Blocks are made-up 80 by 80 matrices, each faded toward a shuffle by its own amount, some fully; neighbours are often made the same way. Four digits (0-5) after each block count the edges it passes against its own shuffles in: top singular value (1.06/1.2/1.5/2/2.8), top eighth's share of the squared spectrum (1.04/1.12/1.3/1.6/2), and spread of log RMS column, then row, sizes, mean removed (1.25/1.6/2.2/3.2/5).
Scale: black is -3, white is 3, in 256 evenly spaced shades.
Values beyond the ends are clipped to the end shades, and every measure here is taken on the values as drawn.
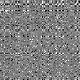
5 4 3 3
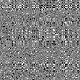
5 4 3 3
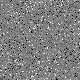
0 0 0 0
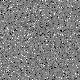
2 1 0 0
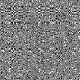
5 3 2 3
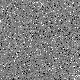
2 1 0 0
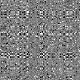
5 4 3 3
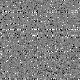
4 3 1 2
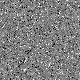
1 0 0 0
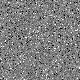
0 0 0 0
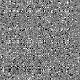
4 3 2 2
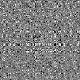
4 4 2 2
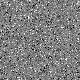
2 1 0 0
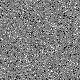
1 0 0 0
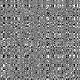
5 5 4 3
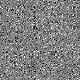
3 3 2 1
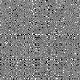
4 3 2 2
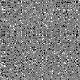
4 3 2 2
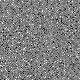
1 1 0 0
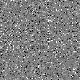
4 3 1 1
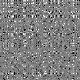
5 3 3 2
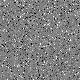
0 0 0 0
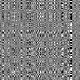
5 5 4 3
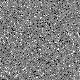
0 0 0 0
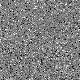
2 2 0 0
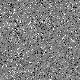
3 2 1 0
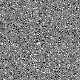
3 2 1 0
